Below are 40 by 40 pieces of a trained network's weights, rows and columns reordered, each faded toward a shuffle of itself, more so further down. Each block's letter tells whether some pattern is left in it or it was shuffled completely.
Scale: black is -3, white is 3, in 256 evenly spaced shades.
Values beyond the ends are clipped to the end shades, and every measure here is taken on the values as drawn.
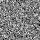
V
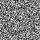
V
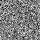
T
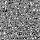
T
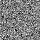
V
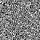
T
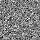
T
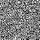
T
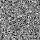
T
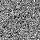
V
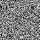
T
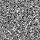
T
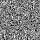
V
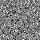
V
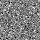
V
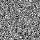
T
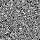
V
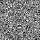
T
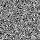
V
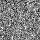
V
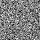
V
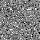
T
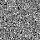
T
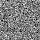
V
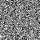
V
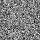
T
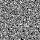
V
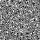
V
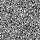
V
